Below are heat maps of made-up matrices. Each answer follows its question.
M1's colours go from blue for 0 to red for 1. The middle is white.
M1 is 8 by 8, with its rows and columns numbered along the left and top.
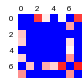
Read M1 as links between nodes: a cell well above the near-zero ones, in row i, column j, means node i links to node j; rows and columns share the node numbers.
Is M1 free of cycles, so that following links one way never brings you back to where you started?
no
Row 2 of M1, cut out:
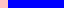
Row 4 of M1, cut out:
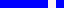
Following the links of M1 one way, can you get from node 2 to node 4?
yes
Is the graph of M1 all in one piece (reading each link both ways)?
yes
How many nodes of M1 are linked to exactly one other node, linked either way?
3
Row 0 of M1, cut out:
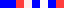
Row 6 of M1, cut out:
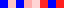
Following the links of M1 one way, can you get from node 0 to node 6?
yes
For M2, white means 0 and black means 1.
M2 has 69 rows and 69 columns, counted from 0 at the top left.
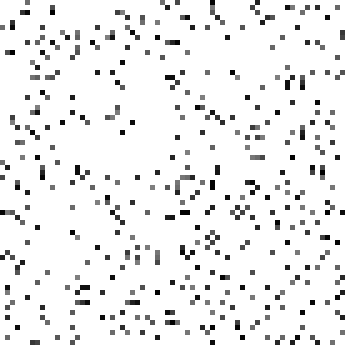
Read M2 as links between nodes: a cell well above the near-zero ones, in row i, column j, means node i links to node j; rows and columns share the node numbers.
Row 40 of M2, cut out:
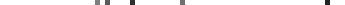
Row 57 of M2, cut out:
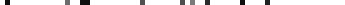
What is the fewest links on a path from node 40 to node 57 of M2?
2
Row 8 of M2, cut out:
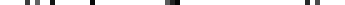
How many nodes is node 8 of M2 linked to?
9
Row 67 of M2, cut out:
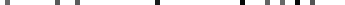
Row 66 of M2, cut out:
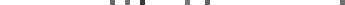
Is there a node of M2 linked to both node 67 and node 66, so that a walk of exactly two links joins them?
no
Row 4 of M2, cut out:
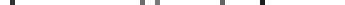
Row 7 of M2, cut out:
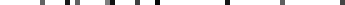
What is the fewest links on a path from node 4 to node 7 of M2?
2
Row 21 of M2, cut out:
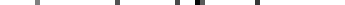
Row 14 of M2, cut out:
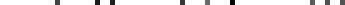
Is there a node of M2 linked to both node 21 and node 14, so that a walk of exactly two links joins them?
no
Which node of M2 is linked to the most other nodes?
node 42
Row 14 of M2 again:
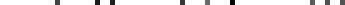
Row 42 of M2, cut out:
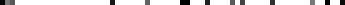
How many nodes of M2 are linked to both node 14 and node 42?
7
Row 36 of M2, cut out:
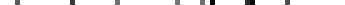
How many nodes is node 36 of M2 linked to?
9
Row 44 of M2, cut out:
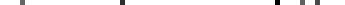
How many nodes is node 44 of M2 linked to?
5
